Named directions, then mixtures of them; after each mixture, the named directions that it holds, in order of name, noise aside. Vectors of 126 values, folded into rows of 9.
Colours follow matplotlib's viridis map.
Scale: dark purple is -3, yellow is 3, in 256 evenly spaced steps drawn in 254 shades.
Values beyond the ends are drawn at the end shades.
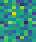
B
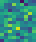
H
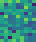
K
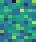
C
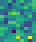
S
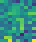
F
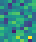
S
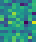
B, C, S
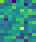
C, F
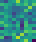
B, F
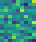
C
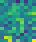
F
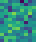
B, H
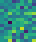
B, F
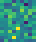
B, C, H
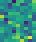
C, S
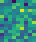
C, F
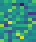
B, F, H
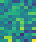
F
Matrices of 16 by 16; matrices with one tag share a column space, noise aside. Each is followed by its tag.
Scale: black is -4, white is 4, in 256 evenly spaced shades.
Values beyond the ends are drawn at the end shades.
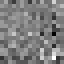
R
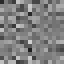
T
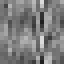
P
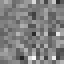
R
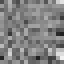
R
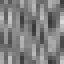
P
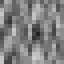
P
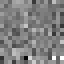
R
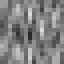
P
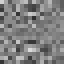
T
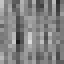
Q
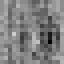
Q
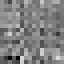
R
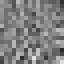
R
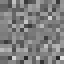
T
